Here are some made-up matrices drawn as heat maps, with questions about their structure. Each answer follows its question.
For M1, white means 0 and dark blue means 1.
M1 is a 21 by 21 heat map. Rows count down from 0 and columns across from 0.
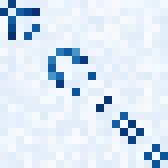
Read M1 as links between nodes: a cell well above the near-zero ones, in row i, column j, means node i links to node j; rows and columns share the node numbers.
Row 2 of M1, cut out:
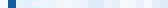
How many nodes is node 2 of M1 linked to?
1
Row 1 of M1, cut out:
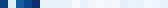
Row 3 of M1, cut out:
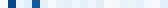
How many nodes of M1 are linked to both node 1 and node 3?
1
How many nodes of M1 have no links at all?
1
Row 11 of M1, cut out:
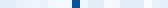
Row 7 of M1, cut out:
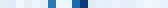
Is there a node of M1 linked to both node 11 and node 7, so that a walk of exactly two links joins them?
yes
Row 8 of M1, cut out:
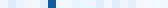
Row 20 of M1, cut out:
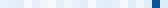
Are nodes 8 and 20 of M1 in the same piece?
no
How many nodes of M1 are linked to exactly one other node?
11
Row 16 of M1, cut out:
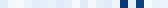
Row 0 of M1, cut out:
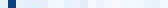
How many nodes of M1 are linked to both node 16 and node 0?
0
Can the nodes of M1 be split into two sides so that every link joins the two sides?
no
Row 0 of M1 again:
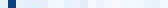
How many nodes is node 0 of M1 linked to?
1
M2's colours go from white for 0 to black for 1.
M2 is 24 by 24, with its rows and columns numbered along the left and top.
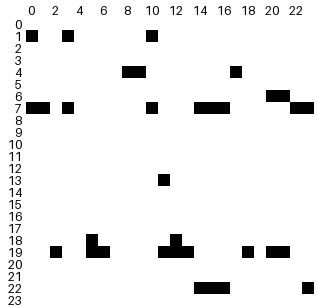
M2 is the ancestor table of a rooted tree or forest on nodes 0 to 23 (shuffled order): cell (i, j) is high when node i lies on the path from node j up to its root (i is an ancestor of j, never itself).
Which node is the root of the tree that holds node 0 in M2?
7
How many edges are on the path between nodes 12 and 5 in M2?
2
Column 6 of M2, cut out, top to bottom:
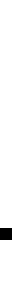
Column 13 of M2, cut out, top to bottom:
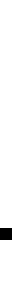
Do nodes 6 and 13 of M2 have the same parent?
yes
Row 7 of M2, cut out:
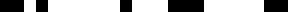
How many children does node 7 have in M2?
2
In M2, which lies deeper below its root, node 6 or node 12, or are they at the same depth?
node 12
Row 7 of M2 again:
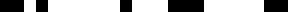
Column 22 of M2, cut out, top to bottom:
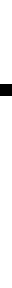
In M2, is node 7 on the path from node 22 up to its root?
yes
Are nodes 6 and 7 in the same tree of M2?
no
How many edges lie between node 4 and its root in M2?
0
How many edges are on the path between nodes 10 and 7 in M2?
2
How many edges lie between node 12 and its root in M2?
2
